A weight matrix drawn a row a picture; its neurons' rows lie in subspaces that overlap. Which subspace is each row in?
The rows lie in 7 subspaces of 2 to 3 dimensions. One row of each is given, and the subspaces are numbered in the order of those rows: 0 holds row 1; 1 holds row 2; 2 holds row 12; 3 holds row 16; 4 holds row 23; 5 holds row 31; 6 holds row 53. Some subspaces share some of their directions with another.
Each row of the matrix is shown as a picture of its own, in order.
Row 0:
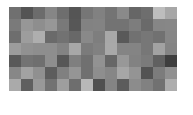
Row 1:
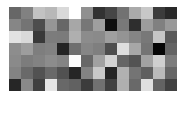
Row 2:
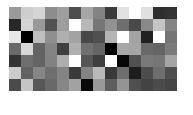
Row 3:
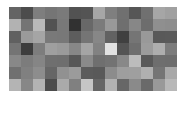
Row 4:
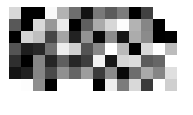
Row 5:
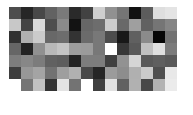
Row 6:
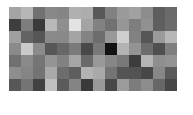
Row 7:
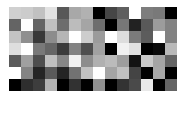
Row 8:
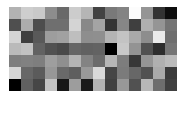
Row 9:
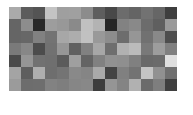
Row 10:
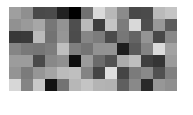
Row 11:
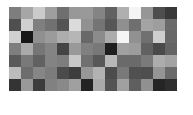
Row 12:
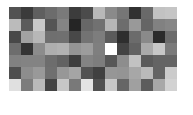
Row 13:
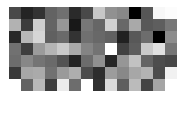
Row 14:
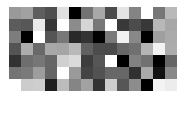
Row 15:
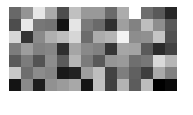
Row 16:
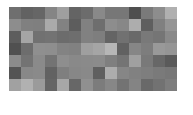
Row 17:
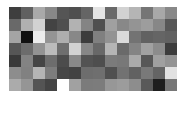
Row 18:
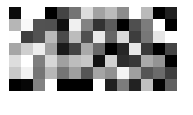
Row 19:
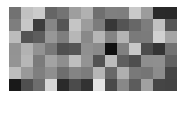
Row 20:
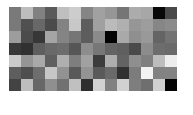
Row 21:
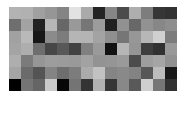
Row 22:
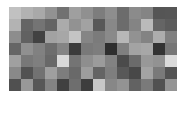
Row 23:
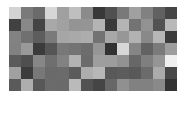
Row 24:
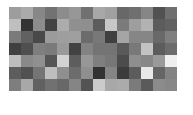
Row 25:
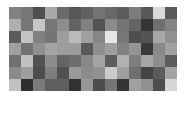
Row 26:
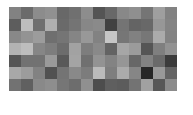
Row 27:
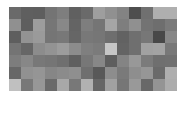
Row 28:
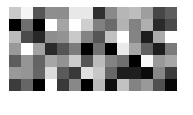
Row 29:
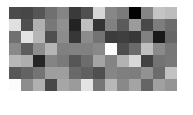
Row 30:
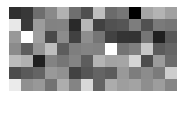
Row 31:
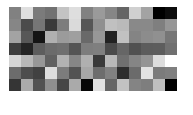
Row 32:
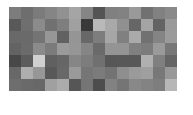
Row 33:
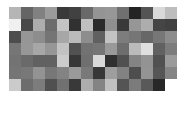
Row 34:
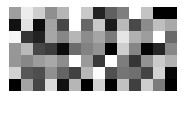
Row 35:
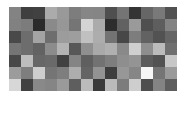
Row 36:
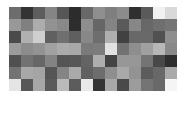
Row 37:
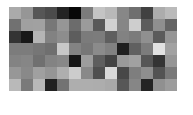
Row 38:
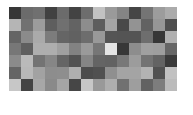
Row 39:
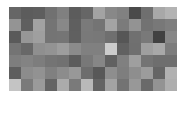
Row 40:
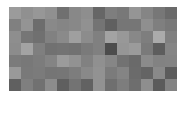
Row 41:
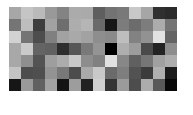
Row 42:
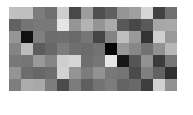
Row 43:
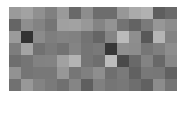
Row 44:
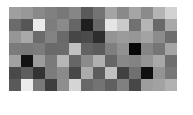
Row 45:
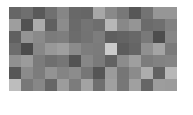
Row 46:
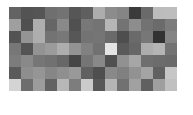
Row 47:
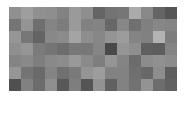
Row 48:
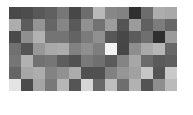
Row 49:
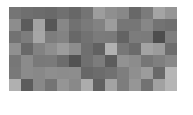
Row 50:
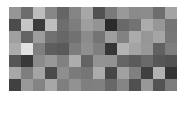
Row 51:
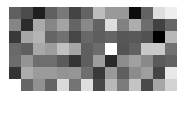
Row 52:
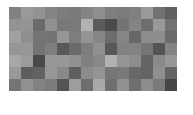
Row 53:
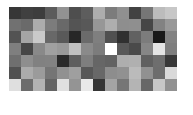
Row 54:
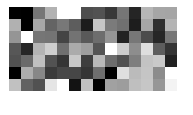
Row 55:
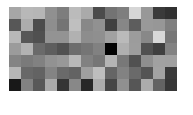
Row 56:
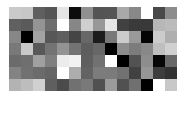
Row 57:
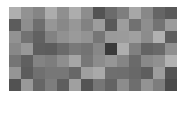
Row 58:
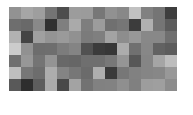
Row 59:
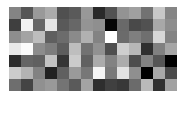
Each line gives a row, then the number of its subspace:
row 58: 3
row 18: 4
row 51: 2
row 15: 1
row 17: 1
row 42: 1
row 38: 4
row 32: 0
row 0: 6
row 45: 5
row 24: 6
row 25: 5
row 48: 4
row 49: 3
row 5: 2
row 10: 0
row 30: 0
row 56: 1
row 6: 2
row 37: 0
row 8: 3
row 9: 4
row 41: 0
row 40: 6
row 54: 0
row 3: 2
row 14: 1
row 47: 5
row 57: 4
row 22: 6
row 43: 1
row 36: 5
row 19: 4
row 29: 0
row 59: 6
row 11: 1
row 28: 2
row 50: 5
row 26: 6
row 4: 4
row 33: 6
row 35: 4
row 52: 0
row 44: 4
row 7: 5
